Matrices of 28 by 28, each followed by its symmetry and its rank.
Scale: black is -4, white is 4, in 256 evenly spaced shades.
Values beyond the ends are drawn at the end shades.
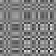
symmetric, rank one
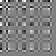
symmetric, rank one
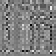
neither, rank three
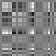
symmetric, rank one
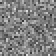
neither, full rank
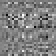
neither, rank three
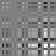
symmetric, rank one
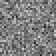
neither, full rank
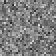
neither, full rank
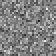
neither, full rank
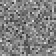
neither, full rank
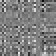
neither, rank three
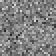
neither, full rank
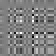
symmetric, rank one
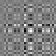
symmetric, rank one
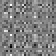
neither, rank three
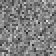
neither, full rank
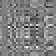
neither, rank three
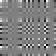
symmetric, rank one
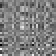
neither, rank three
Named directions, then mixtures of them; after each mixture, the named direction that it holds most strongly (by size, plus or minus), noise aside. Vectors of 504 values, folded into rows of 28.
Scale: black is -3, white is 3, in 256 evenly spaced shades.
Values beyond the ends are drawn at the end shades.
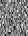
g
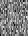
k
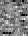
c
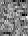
c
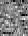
c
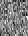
k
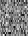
g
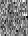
k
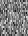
k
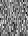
k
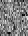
g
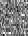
g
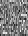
k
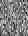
k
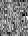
k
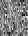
k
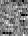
c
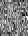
k
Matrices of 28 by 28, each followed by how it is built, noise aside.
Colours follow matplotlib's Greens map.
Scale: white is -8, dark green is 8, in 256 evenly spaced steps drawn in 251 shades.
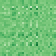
low rank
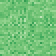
low rank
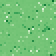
sparse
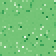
sparse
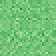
low rank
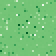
sparse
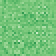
low rank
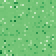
sparse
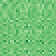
low rank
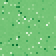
sparse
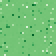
sparse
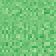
low rank
